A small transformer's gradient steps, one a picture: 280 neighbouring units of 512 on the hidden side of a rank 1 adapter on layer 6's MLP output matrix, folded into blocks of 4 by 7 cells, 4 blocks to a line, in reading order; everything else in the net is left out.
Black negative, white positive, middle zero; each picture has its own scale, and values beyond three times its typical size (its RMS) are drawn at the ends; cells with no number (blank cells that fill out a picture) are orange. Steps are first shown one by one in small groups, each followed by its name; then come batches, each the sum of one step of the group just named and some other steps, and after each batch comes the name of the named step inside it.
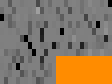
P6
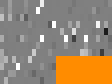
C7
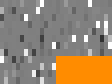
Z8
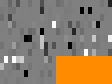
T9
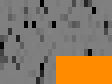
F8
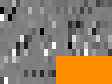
T9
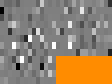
P6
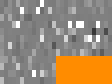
C7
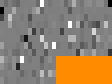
P6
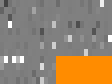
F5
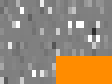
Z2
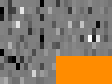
Z2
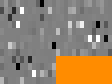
Z2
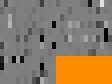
F5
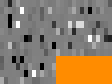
Z2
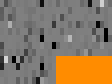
F5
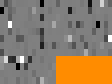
F5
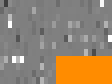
F5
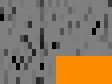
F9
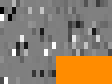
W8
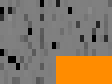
F9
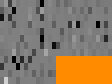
W8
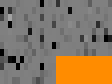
F9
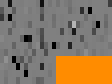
F9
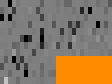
W8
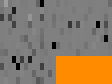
F9
